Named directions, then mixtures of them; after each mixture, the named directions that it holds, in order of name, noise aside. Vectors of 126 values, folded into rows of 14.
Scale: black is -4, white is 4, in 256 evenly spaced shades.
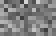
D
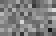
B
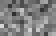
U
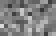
U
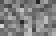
D, U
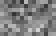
D, U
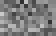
B, D, U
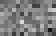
B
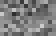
B, D, U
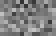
B, D, U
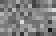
B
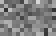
B, D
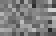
B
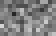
U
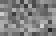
B, D, U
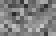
D, U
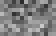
D, U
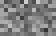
D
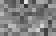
D, U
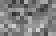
D, U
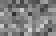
B, U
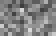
U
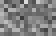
D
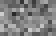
B, D, U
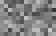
B, D, U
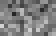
U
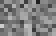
D, U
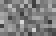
B, D, U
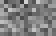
D
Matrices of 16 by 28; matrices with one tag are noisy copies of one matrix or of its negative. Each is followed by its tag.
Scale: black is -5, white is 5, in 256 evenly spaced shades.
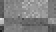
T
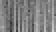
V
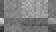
T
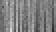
V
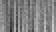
V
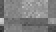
T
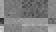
T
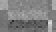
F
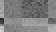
T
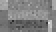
F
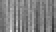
V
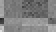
T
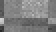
T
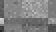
T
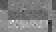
F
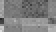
T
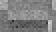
F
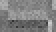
F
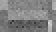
F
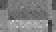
F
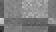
T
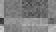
T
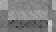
F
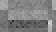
F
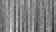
V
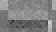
F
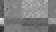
T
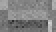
F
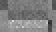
F
